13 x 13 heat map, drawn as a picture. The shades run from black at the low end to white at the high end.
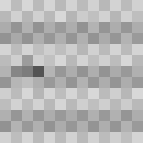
Odd patch: rougher, in the middle left. Stripes: horizontal, repeating 3 times. Average level on the scale: 70%. Slope: none.
